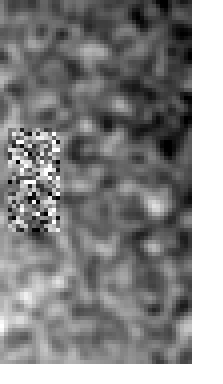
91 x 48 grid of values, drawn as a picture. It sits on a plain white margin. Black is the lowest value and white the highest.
No row or column stands out. The middle left is the roughest part. Overall the values sit about 40% of the way up the scale. There are no regular stripes. The field climbs toward the bottom left. The texture is blotchy. An odd patch, rougher than its surroundings, sits in the middle left. The ninth with the highest average is the bottom left.
